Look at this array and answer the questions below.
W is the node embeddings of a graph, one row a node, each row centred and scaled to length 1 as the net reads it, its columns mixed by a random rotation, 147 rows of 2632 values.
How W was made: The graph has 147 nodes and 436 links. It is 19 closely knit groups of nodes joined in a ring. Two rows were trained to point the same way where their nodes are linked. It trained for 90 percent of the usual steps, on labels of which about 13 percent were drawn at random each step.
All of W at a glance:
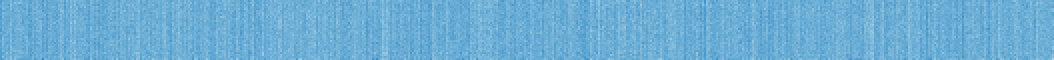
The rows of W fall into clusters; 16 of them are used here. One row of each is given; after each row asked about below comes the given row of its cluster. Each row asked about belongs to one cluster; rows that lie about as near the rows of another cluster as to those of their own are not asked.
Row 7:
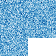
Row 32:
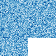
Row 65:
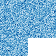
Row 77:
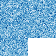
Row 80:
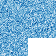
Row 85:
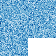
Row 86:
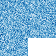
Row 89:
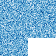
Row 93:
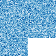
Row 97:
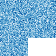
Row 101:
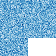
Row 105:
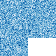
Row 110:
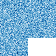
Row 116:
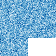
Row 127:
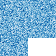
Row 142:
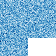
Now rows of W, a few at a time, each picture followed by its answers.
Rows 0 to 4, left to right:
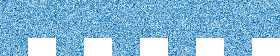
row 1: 77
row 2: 80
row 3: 105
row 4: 65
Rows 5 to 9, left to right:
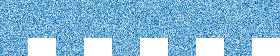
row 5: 93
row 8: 142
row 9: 77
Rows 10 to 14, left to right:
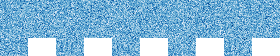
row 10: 101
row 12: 86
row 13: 86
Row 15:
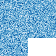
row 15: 65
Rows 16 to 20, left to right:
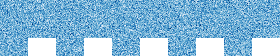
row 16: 80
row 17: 105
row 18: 101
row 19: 85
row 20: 142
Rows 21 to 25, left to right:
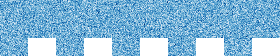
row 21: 7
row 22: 89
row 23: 80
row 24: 93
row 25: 116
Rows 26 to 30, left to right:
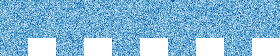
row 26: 110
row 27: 77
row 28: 110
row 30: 97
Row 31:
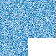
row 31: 85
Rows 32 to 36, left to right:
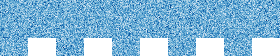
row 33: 85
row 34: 97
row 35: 85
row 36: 32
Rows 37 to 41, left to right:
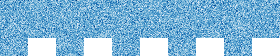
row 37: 7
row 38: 86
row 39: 80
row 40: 32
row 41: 127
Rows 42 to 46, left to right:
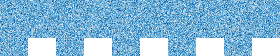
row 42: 97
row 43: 97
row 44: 105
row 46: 7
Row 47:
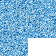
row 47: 65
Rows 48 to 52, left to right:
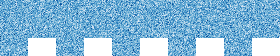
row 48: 105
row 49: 86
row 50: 65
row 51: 142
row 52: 127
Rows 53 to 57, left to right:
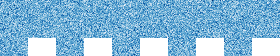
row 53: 116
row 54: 89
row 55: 127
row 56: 142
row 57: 77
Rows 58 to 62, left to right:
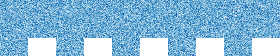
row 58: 101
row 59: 101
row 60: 97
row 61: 116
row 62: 93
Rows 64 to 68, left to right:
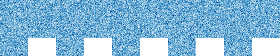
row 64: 127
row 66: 105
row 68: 89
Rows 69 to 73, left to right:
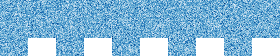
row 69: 85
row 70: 127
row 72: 105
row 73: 65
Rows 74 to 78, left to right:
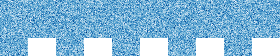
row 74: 93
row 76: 97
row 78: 93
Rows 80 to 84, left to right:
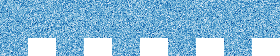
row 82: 32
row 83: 85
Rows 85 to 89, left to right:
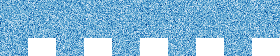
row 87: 93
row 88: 7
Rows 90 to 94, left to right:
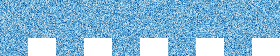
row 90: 86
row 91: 89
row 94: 85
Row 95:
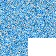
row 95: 101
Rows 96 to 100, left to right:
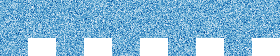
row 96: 89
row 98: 86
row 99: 105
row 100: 80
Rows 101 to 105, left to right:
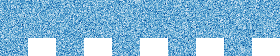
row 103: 93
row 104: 127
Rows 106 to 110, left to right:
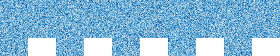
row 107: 97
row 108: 142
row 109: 110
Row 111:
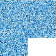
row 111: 93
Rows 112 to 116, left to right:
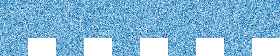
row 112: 101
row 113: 86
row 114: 97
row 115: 110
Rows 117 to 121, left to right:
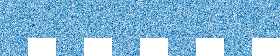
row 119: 85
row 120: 65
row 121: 116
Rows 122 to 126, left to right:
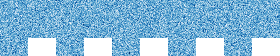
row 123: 7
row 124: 110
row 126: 65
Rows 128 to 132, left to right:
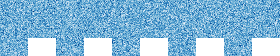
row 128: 7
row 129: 105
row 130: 116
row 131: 97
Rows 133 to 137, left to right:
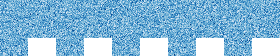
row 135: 7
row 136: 32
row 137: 89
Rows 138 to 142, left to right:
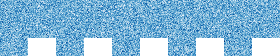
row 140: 127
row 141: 105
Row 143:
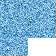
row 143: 65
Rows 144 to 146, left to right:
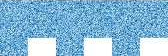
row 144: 93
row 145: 77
